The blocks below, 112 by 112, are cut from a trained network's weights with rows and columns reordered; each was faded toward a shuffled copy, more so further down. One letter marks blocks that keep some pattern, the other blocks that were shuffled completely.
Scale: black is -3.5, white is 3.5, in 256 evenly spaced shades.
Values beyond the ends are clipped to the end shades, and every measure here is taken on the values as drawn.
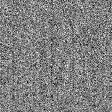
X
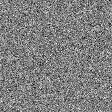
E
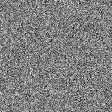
X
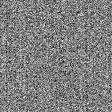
X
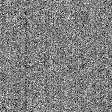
X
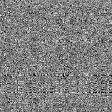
X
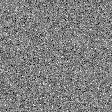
E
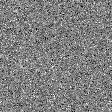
E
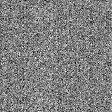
X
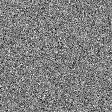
E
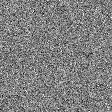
E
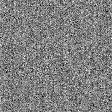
X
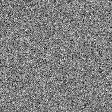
E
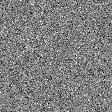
E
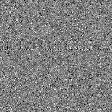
X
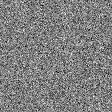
E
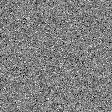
E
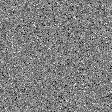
E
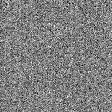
X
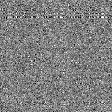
X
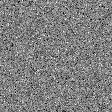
E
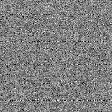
X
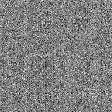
X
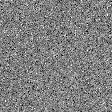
E
